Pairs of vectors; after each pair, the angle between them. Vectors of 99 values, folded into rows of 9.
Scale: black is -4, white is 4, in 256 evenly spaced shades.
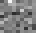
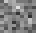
partly aligned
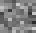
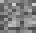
partly opposed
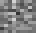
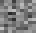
nearly opposite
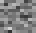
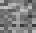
partly aligned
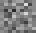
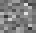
partly aligned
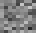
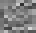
nearly opposite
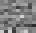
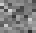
orthogonal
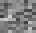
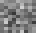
orthogonal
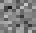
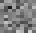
nearly parallel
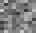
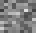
nearly opposite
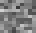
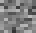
nearly parallel
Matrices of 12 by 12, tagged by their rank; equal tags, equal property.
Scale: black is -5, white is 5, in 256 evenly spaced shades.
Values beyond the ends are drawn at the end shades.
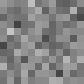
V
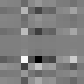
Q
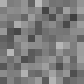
V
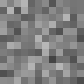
V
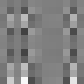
Q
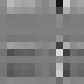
Q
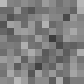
V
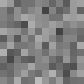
V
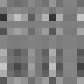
Q
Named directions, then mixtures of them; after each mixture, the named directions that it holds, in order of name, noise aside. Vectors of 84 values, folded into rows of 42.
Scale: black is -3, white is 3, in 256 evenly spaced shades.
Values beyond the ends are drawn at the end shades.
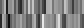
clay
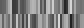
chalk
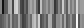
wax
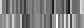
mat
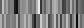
chalk, wax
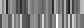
clay, mat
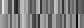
wax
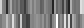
mat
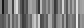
wax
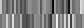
mat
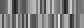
chalk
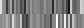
mat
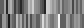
chalk, clay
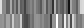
mat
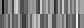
wax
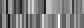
chalk, clay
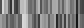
mat, wax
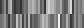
chalk, clay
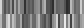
clay, mat
